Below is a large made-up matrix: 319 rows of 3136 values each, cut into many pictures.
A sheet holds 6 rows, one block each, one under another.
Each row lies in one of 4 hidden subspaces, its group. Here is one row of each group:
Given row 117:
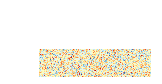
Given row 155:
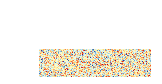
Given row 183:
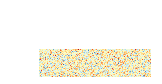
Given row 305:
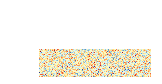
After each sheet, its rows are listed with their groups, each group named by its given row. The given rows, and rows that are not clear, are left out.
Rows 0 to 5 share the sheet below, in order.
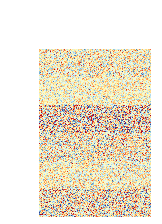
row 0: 305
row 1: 305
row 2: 155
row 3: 305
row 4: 183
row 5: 305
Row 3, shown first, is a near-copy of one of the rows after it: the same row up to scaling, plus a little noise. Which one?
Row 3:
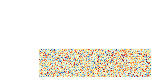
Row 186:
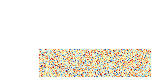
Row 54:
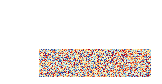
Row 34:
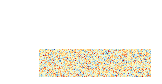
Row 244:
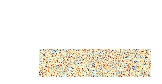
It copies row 54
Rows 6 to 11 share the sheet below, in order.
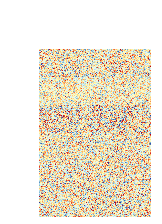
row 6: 117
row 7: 155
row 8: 183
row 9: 155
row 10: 305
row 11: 155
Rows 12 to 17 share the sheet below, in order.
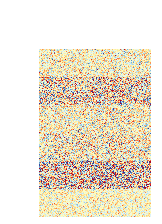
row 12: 305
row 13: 183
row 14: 155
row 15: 117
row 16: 155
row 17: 183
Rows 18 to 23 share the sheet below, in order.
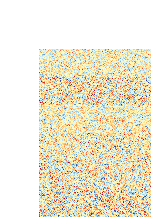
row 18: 305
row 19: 305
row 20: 155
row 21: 155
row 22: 117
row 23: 117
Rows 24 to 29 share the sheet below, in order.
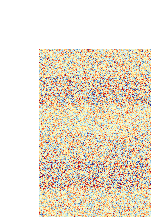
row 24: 155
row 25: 305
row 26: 117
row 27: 155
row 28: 183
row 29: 305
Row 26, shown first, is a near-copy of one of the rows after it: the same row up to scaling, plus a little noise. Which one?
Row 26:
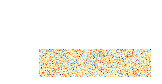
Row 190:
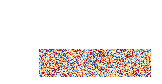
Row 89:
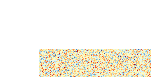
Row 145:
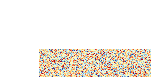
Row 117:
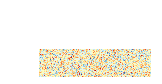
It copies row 190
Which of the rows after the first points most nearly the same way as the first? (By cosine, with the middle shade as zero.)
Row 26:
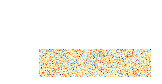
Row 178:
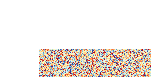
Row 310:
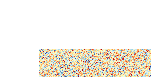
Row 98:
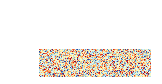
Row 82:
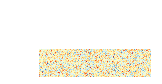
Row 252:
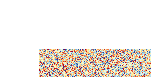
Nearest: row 82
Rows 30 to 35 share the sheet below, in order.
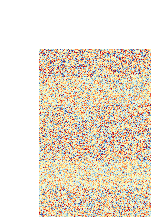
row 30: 117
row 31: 305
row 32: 155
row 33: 155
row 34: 305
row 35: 305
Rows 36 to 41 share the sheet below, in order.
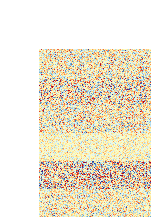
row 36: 305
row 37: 305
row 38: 305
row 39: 117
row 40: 155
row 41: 183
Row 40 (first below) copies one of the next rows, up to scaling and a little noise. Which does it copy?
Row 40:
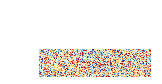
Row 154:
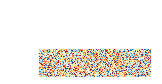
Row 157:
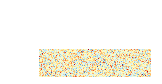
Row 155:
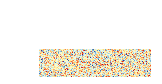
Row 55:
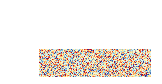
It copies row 155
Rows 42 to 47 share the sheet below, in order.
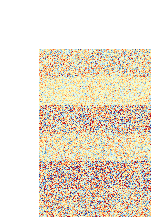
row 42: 183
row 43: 155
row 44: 155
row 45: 117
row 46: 183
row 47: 117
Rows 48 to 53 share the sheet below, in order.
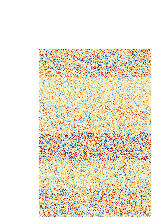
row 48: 117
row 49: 305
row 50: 305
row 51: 155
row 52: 155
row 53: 117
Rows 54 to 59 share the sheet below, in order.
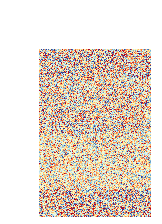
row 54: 305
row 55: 155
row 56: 305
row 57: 117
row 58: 117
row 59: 305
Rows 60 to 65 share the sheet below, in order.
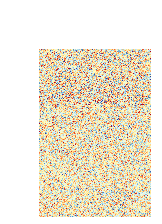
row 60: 183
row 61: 305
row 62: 117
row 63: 305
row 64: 117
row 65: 183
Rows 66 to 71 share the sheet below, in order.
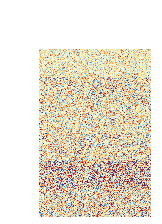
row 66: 117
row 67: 305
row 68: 155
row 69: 305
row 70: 305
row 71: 305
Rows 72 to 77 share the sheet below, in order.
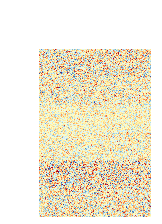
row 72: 305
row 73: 183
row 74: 155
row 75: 155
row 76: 183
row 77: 183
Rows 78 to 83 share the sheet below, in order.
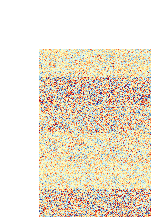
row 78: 155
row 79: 305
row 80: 117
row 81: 155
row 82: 117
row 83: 155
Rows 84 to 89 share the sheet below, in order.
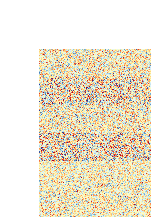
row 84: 305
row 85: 183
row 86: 117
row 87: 117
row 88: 305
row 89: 117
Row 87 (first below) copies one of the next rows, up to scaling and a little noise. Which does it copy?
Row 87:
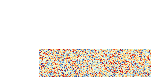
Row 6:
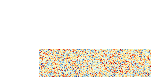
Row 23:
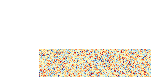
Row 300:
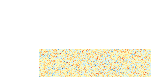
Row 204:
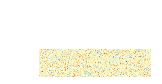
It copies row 6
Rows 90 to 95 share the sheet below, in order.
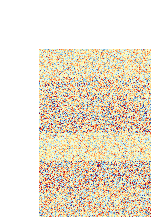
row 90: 183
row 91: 183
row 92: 305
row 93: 117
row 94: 183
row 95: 305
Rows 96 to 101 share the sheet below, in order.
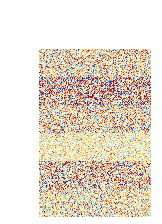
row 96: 305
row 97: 155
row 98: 117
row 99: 117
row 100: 183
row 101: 117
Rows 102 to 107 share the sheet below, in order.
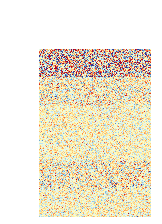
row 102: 183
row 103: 183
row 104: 183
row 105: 183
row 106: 117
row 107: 305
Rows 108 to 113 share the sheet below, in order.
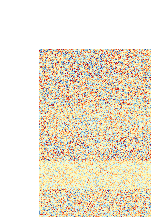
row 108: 117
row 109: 117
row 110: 117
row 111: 155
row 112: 183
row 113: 305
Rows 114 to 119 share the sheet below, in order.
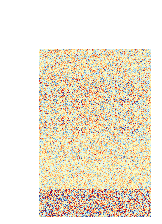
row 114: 183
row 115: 117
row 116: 117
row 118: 155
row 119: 183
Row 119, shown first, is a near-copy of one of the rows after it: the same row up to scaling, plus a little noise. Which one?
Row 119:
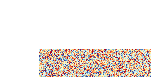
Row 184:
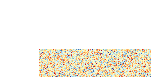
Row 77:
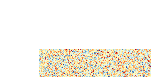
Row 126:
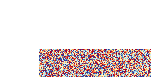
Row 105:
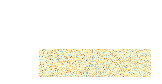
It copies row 126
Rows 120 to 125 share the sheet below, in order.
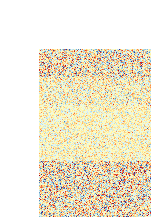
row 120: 183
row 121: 155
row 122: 117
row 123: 117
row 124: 305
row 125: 155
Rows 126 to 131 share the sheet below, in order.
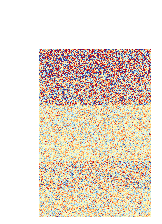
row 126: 183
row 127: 183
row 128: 183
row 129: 155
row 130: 155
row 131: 183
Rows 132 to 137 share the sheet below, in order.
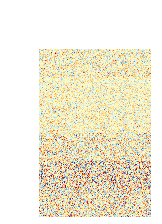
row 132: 155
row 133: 183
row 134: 117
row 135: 117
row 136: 155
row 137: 155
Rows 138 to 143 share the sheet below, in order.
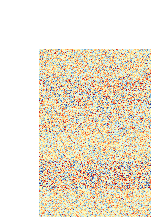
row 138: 155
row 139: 305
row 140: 183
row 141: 305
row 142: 155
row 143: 117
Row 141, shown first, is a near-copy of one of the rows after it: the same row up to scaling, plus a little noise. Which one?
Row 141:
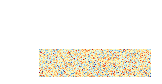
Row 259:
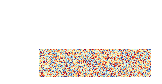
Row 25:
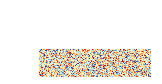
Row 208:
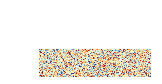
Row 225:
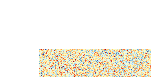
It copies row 208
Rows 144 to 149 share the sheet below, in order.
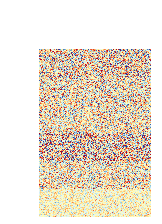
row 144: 155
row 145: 117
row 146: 155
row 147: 155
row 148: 305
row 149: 155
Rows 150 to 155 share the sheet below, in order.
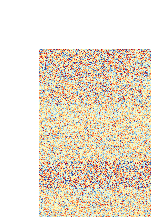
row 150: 117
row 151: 183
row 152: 117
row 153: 117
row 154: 155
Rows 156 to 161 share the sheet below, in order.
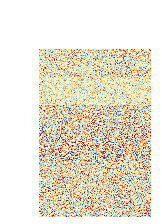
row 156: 155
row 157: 155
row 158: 305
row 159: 305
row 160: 155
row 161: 155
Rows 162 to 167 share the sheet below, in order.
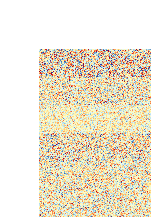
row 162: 305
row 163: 305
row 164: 155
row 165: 117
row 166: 117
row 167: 183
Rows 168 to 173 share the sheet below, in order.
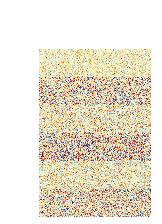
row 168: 117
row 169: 155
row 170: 305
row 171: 305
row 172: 183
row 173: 155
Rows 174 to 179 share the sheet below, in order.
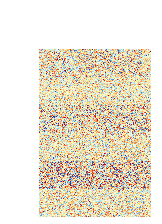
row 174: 183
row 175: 117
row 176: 117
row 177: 117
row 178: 183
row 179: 305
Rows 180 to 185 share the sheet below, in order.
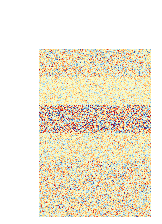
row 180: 183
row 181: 117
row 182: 183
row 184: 183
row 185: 305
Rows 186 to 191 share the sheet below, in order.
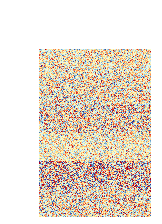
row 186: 305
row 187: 183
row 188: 155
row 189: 155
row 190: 117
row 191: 117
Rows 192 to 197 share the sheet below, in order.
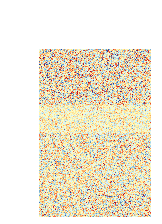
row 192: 305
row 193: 183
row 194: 183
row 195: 155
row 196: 117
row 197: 155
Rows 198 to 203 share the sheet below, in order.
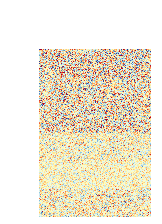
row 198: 305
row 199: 305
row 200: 117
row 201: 155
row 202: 117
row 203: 155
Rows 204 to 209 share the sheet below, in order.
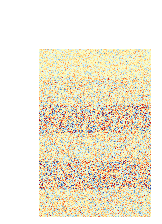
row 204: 117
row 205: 305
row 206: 305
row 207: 155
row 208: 305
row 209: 183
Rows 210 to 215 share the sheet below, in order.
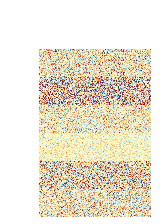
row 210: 117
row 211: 183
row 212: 117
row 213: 183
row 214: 305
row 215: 305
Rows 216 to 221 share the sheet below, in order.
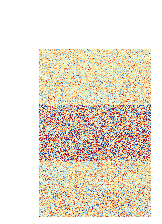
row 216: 155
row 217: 117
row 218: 155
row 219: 117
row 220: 183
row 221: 155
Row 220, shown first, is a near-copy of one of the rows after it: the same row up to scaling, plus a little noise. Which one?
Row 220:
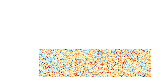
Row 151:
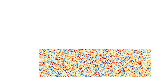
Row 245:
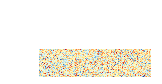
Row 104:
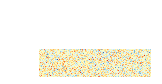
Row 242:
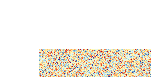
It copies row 245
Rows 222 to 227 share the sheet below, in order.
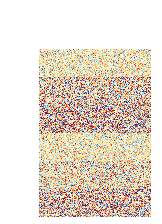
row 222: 117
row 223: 155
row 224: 183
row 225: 305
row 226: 155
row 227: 155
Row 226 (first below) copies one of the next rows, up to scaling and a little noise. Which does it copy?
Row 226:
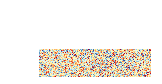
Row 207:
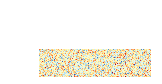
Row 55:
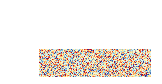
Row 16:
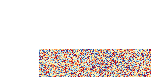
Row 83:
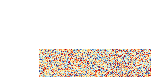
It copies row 16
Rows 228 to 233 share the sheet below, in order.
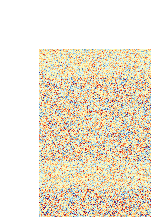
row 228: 305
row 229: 155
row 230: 117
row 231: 155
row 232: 155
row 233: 155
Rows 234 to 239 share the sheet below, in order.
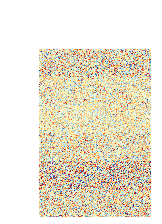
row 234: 117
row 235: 155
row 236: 305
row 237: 117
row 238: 155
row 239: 155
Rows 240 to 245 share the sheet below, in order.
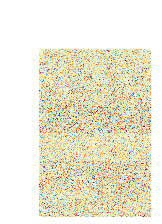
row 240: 305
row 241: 155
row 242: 183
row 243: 155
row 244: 305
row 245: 183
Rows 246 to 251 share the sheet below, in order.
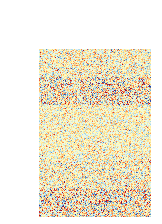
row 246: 117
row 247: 155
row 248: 155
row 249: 305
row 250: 155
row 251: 117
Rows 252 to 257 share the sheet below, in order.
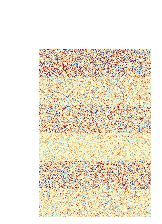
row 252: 183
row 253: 183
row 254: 183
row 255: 183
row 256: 183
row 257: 117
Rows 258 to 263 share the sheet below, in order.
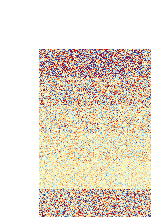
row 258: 183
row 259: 305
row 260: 117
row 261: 305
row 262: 117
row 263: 305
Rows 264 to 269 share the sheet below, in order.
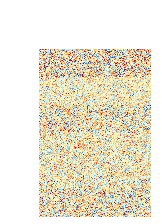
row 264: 305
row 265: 155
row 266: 117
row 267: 305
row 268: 305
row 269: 117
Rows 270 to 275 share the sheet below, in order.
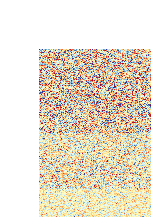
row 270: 183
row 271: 183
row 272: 155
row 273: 305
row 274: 183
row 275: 305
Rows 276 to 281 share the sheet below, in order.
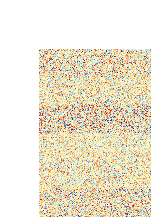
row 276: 117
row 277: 305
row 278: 155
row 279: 305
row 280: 183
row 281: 155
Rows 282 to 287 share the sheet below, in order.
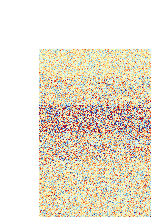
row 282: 305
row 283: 155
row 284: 183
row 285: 117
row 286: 155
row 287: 183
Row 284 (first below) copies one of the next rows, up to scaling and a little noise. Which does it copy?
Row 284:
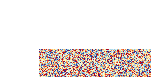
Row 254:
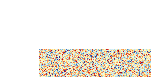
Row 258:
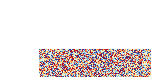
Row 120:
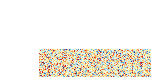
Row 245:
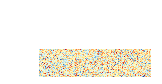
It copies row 254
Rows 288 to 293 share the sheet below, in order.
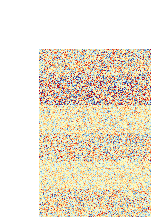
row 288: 155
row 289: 183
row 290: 117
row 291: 305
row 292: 155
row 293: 305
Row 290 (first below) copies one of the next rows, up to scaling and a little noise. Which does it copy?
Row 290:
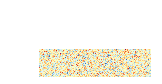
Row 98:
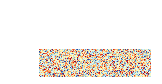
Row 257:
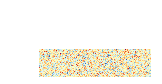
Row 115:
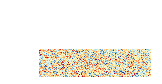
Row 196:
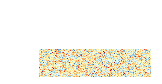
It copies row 257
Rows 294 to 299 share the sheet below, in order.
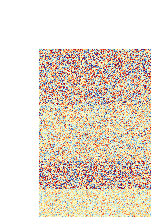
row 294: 183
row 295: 117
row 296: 155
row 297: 117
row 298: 183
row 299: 117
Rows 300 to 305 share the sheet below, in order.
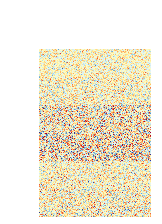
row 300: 117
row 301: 183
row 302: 155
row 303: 305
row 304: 305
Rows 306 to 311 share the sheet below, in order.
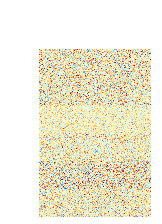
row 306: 155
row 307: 183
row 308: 305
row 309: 117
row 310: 305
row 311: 305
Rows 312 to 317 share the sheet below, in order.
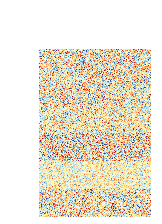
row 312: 117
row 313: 305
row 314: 117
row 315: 117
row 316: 183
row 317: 155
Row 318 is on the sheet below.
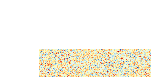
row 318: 117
